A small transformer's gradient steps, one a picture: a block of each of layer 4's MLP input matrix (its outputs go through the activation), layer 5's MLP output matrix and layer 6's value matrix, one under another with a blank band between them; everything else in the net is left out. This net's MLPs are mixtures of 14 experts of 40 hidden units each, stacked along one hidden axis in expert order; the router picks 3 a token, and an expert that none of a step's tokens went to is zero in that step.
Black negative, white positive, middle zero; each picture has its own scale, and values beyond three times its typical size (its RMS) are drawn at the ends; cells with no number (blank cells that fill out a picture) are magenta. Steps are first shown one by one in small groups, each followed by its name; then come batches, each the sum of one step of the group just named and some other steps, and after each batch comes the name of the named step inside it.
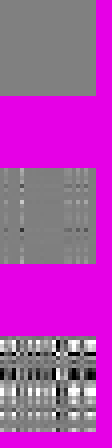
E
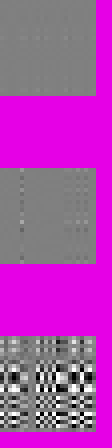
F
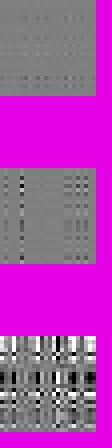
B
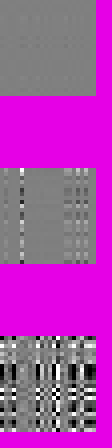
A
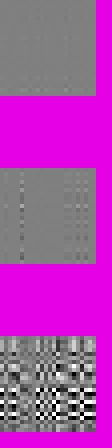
F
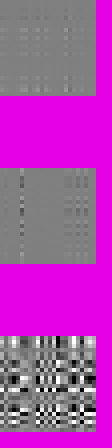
F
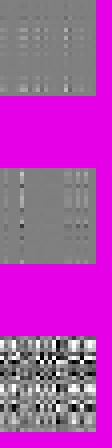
E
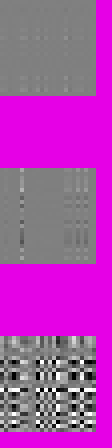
F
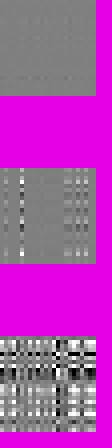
E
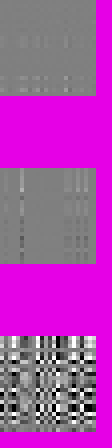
F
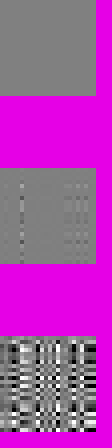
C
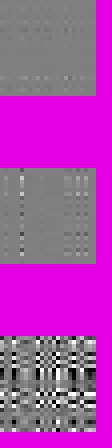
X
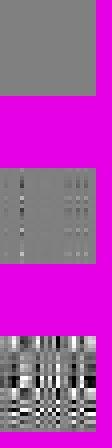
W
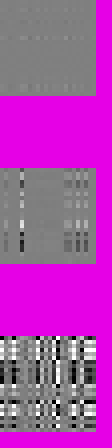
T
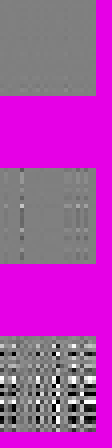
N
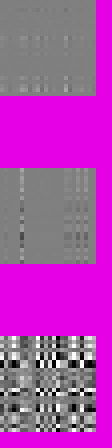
W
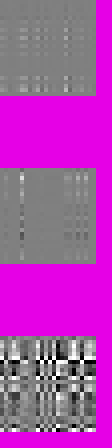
X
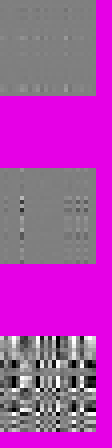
W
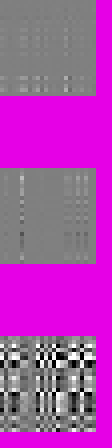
X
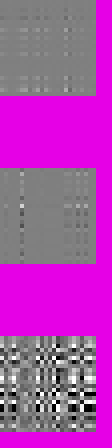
N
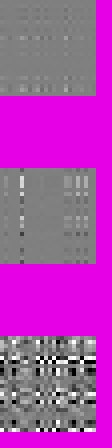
X
